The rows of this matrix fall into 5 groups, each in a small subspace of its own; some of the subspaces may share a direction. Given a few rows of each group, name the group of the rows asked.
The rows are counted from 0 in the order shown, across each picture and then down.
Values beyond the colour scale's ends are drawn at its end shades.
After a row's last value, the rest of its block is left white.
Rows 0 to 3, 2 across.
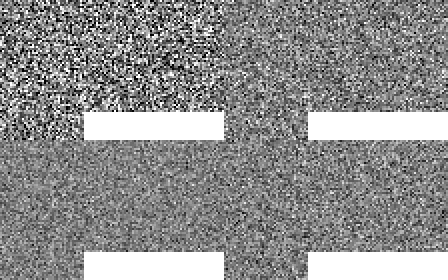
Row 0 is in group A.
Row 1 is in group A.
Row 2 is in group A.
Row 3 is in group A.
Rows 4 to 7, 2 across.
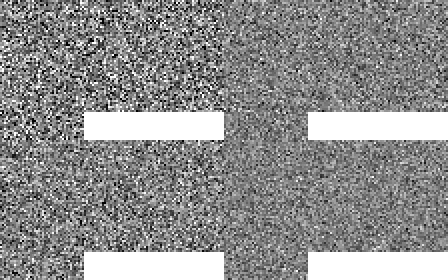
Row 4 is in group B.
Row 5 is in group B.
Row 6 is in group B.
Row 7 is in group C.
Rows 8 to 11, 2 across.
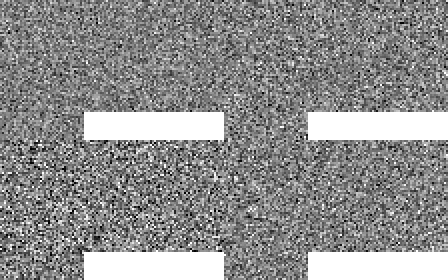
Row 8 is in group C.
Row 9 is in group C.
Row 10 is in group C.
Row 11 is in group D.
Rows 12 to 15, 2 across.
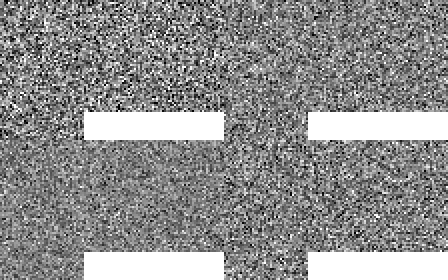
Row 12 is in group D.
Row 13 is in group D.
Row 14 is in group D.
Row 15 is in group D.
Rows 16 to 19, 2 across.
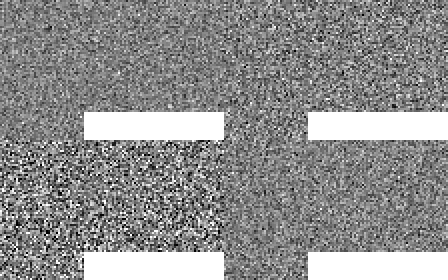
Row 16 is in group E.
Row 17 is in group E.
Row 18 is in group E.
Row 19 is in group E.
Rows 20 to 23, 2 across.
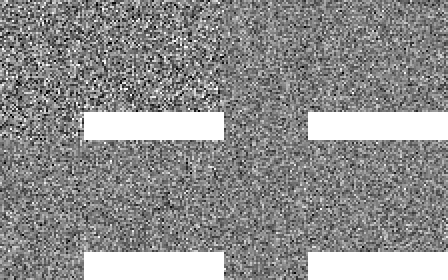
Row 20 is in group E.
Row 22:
C
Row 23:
E
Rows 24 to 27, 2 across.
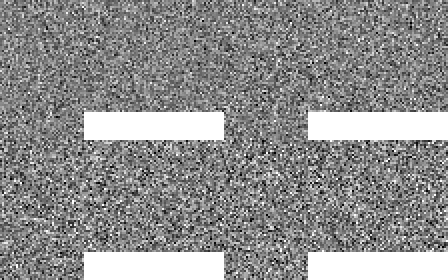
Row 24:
B
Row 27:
B
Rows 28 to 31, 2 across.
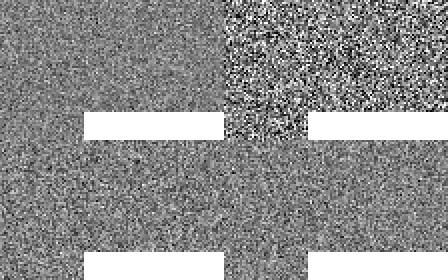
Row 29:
B
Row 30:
E
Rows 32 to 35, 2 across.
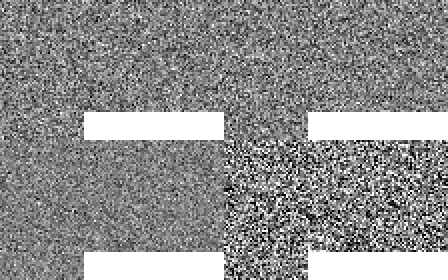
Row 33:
A
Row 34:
B
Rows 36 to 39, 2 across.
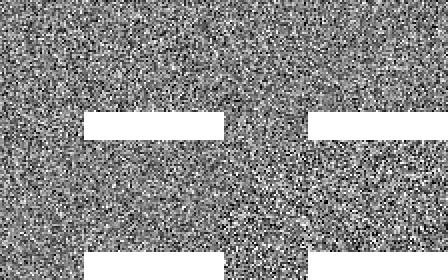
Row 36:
E
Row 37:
C
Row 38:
E
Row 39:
C
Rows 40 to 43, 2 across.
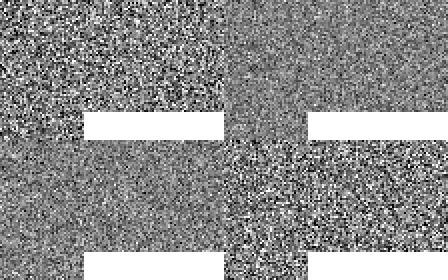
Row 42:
B
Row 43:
D
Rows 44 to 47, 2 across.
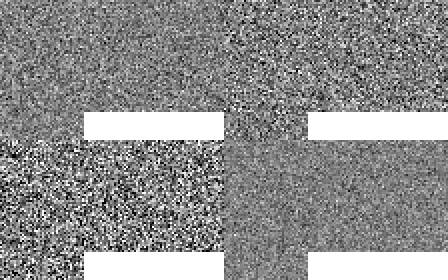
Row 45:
B
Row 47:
C
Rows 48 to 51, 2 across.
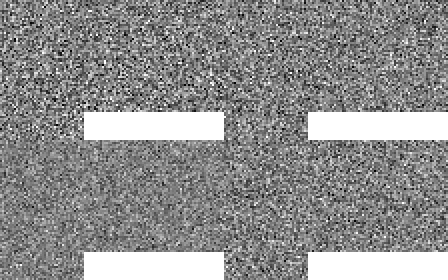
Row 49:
C
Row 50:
D
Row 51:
A
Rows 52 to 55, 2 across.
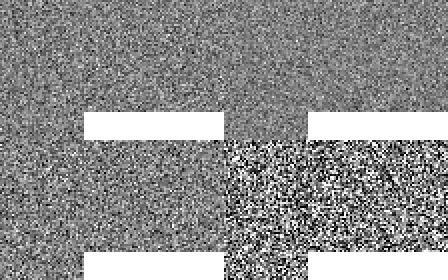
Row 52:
E
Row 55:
D
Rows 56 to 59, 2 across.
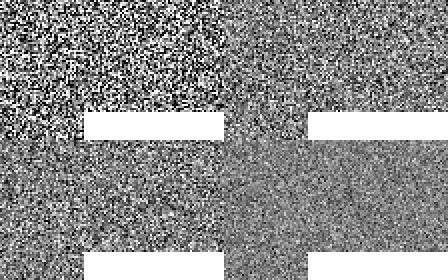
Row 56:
E
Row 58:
C
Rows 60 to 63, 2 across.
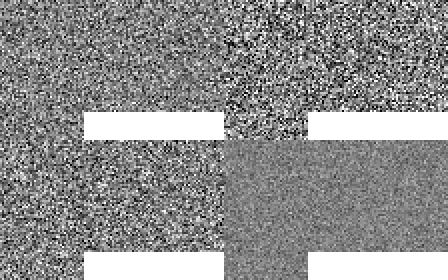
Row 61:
D
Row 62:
D
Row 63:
C
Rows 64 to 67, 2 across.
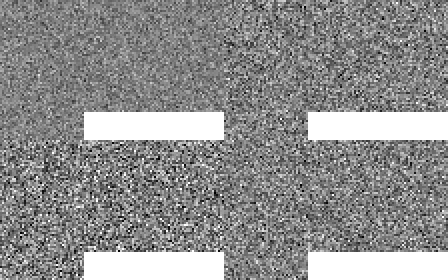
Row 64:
B
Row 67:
A
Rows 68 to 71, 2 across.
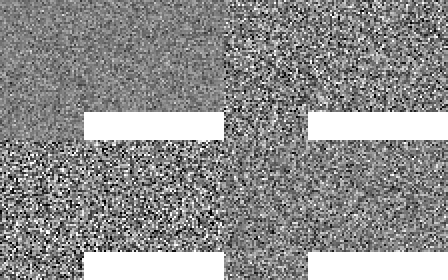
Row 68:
C
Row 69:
A
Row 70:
E
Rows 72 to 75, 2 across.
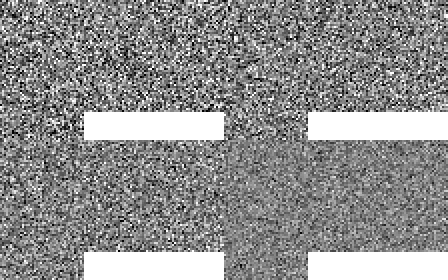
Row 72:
B
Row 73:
D
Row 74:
D
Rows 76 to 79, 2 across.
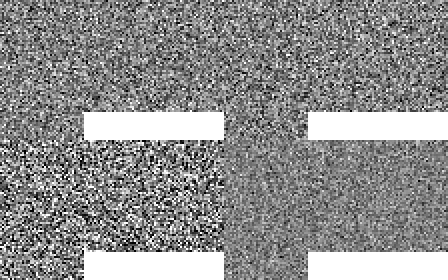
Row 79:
B
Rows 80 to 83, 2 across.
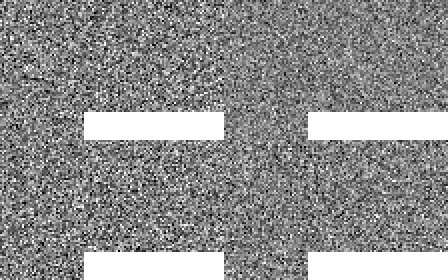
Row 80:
D
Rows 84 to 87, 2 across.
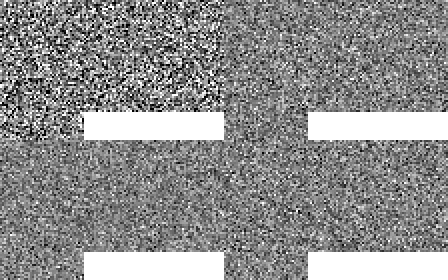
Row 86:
C
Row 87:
B
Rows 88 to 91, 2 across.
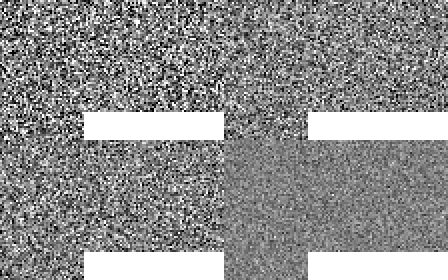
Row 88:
E
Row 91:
A
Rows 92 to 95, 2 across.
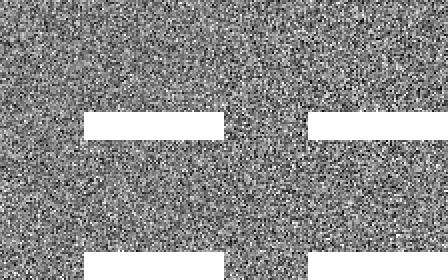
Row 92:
D
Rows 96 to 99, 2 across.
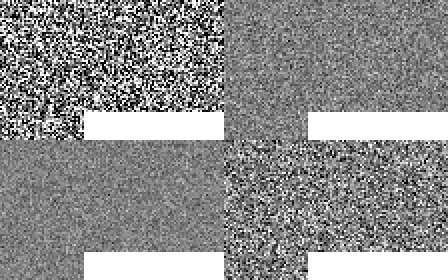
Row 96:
B
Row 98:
A
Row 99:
C
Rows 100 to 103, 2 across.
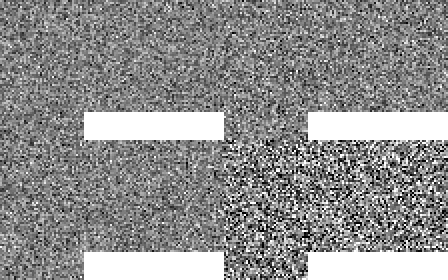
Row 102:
C
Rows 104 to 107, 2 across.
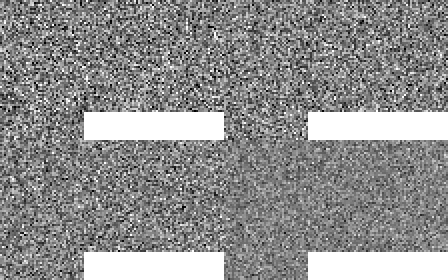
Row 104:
C
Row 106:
E
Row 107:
D
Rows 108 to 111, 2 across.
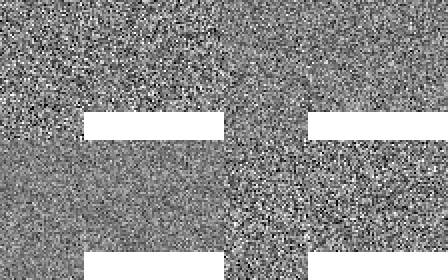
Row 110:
A
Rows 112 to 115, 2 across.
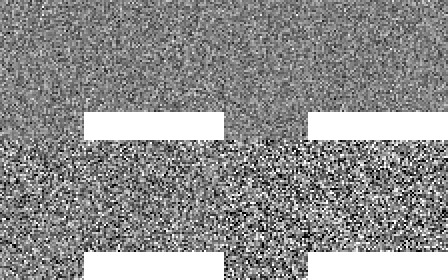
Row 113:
E
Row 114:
E
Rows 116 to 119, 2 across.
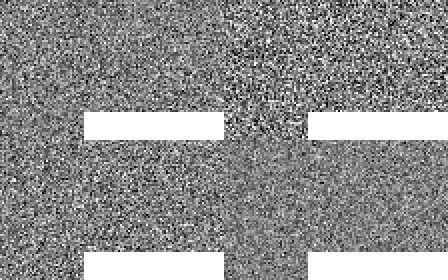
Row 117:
A
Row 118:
E
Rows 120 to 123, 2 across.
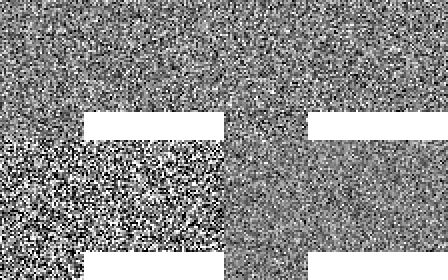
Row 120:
E
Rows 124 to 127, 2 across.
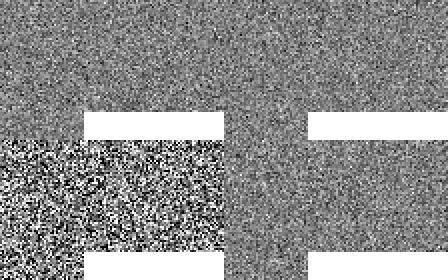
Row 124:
C
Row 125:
B
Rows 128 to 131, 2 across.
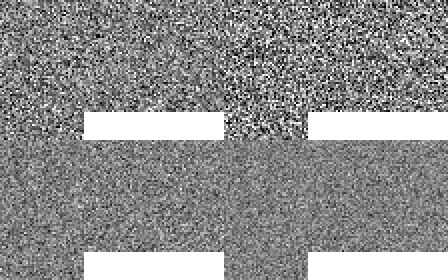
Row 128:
C
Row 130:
E
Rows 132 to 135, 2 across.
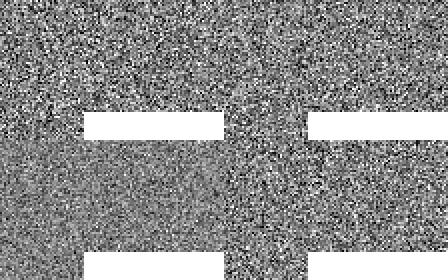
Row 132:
B
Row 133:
E
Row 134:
E
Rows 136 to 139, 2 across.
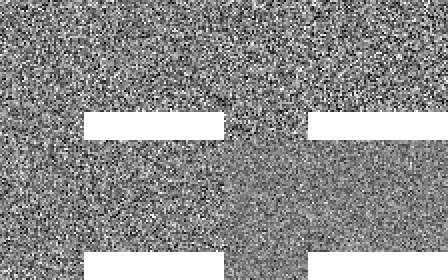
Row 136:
D
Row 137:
D
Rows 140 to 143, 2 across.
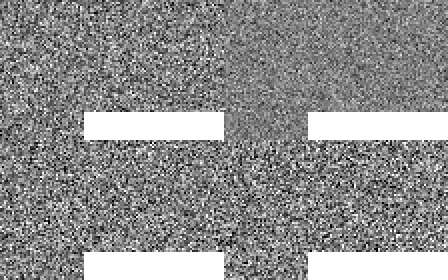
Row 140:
D
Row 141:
B
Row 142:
C
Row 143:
E
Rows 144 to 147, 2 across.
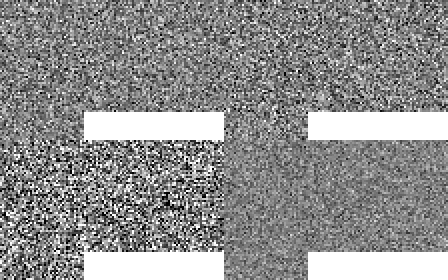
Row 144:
A
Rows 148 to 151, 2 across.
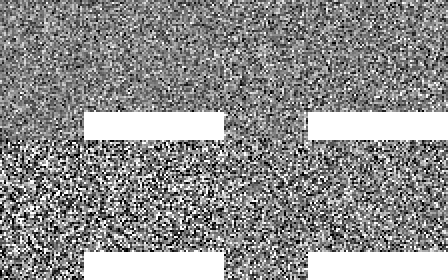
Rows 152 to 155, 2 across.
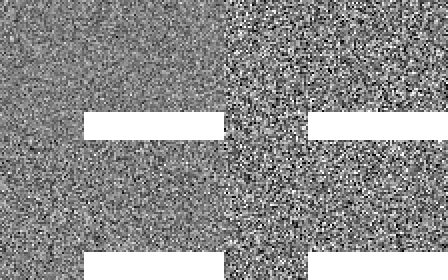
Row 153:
E
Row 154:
A
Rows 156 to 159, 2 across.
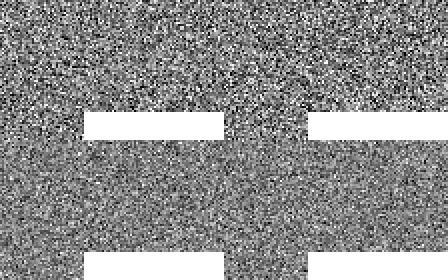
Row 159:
C
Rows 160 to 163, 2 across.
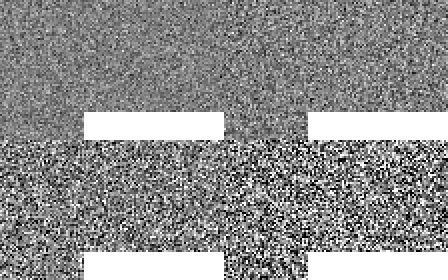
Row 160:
E
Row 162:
E
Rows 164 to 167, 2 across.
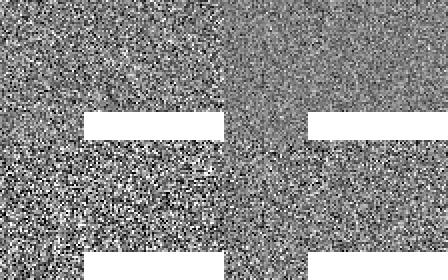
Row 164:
B
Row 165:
B
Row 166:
C
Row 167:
B
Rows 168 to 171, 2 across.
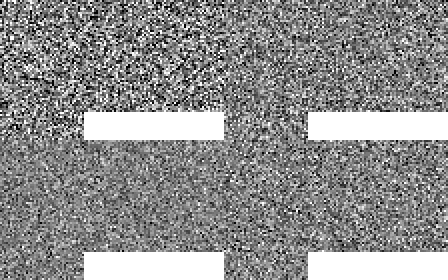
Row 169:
A
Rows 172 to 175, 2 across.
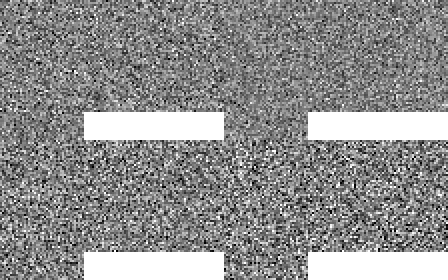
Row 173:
E
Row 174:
A
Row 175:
E
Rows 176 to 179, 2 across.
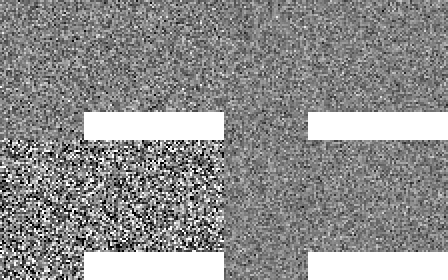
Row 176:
C
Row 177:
D
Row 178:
B
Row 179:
D
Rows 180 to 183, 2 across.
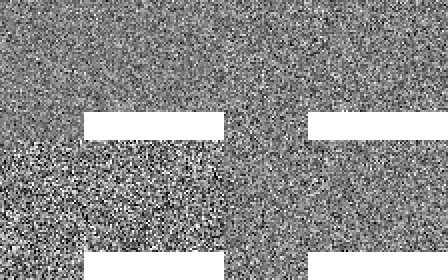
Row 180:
B
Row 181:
B
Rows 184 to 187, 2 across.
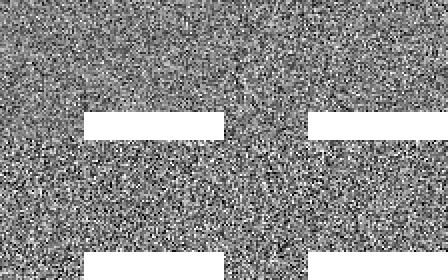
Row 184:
A
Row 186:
E
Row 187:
B
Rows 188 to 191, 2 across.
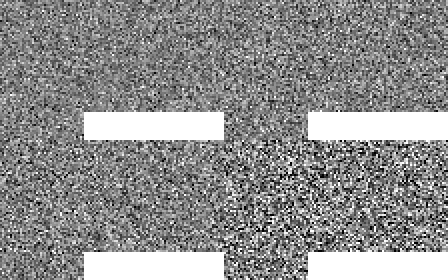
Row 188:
C
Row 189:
A
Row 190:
B
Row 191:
C
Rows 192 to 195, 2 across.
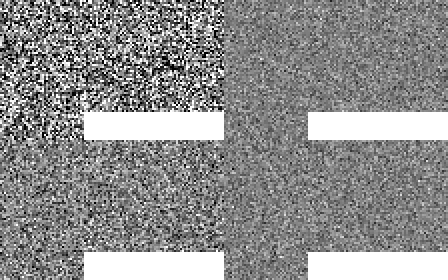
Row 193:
B
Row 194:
D
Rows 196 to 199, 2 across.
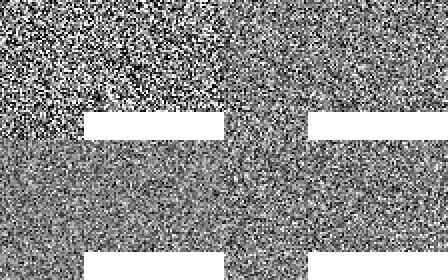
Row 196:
B
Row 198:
E
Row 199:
E
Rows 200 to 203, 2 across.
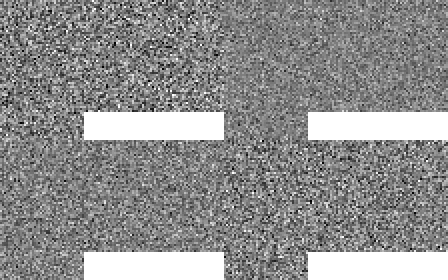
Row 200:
E
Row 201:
B
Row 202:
E
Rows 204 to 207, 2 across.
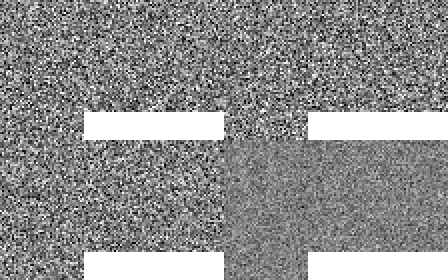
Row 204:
C
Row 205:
D
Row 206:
A
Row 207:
D
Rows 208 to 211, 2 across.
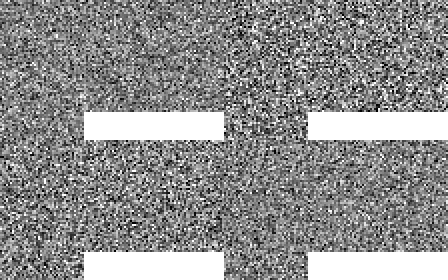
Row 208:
A
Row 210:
A
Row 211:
E
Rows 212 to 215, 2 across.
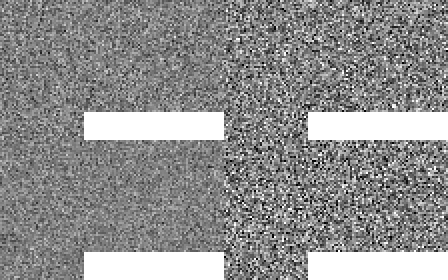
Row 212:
E
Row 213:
E
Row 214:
C
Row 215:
A
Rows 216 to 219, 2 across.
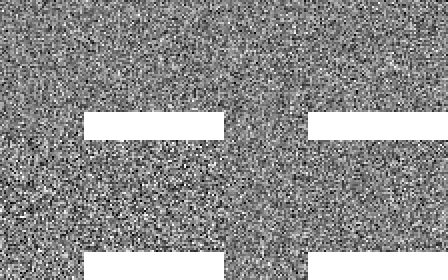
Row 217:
A
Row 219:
A
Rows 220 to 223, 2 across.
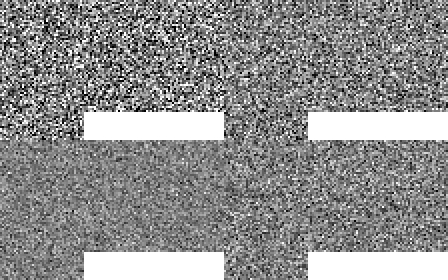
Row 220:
D
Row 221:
D
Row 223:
A
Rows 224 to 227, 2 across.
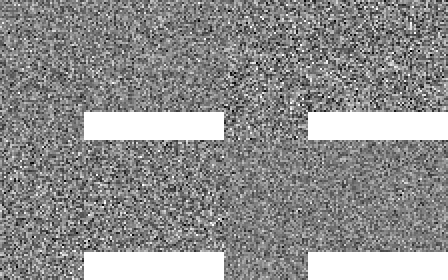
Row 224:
A
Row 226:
E
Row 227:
A
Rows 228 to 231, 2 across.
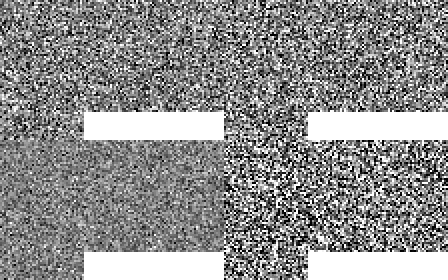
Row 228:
C
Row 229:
E
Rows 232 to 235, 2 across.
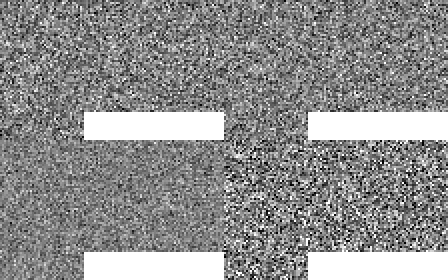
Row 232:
D
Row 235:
B
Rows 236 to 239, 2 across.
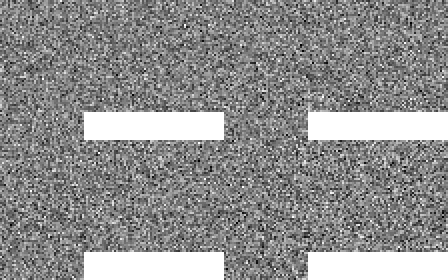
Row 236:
D
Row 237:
A
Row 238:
A
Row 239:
A
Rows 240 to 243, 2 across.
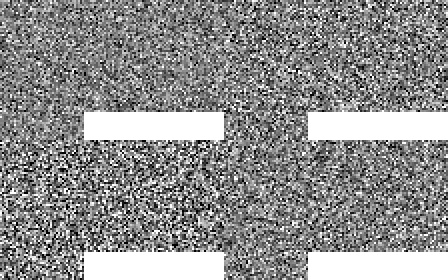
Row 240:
B
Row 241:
B
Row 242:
E
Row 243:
D
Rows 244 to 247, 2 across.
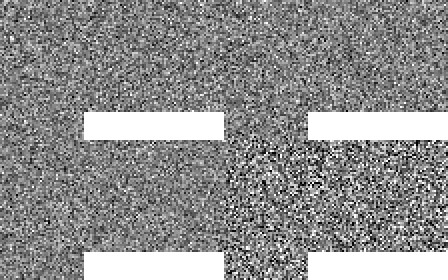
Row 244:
D
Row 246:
C
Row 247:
B
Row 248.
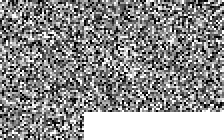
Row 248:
B
